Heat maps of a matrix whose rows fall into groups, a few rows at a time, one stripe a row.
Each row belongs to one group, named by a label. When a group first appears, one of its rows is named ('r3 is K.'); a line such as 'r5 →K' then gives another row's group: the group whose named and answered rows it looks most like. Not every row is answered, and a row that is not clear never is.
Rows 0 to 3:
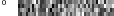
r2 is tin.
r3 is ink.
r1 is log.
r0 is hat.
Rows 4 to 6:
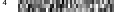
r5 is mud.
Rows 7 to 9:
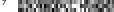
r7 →ink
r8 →hat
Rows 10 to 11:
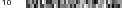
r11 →tin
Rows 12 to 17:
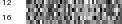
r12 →ink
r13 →tin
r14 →hat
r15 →tin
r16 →ink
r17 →mud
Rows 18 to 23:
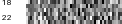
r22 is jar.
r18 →jar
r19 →log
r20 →jar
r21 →mud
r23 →hat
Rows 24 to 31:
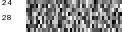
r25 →jar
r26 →log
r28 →jar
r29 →mud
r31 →ink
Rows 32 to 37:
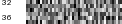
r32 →mud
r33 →log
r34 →mud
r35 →hat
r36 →jar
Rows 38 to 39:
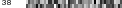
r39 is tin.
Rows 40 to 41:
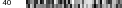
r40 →tin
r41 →ink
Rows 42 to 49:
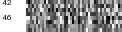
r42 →hat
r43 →jar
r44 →hat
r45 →log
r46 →jar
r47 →jar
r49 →ink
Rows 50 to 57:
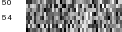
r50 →log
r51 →hat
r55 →ink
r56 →hat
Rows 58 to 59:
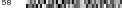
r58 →hat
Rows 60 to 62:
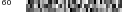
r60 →hat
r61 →mud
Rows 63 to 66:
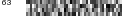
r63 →log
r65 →jar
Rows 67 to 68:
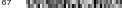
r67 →ink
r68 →hat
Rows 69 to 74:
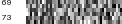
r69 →log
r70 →mud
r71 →jar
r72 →jar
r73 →tin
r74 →tin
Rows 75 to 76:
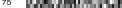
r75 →mud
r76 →tin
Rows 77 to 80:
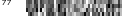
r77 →tin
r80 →jar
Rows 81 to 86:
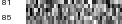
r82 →tin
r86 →tin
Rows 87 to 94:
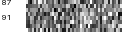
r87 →jar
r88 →log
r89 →hat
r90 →mud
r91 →tin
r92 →ink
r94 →hat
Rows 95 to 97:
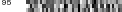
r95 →log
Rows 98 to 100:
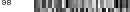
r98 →tin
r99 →tin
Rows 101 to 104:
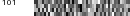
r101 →ink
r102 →hat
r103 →hat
